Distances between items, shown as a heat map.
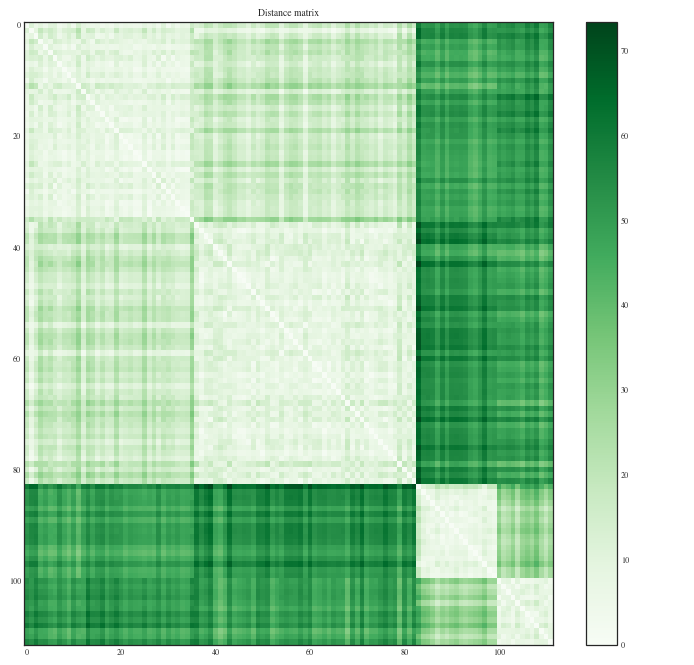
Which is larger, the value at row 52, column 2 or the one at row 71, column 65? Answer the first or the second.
the first
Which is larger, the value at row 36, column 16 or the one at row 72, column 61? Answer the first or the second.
the first
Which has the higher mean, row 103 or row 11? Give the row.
103
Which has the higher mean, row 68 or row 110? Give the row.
110
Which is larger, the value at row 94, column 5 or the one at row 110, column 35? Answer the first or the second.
the second
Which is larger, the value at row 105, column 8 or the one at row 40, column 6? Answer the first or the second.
the first
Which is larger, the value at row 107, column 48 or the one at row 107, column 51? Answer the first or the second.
the second
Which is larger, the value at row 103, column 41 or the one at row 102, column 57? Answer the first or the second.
the second
